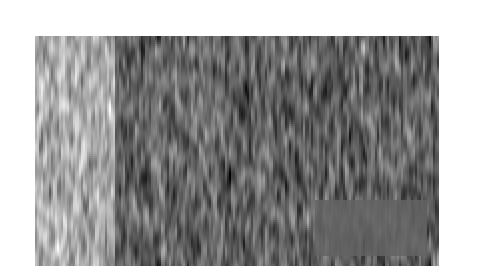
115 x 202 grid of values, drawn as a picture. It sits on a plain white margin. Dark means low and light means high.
The bottom right is the smoothest part. The left part is higher, up to a seam about 20% of the way across. In the bottom right lies a patch that is calmer than the rest.
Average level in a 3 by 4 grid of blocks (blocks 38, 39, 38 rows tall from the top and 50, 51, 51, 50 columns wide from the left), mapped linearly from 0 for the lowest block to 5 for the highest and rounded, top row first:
5 1 0 0
5 1 0 0
5 0 0 0
